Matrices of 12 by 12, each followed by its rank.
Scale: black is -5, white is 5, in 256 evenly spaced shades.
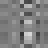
one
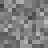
full rank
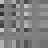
one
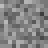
full rank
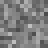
full rank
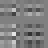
one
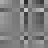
one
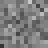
full rank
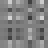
one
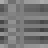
one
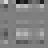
one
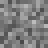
full rank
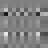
one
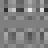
one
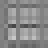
one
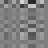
one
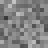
full rank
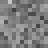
full rank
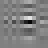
one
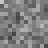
full rank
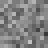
full rank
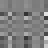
one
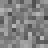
full rank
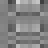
one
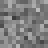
full rank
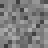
full rank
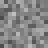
full rank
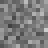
full rank
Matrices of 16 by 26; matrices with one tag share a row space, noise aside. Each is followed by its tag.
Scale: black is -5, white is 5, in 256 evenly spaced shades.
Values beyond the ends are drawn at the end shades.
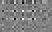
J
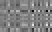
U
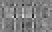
J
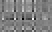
J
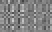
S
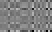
U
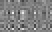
S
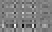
J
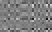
U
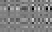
U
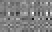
U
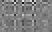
J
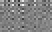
S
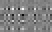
S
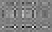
J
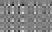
S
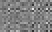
U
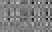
U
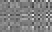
U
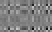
U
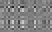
S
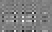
J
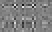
J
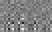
S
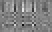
J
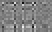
J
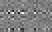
S
